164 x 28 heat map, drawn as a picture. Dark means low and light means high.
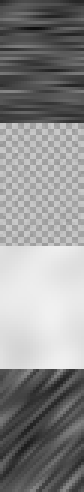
The table splits into 4 rows of 1 panel. Panel 1,1: low, streaked across. Panel 2,1: high, checkered. Panel 3,1: very high, smooth, faint in contrast. Panel 4,1: low, slanting up to the right.
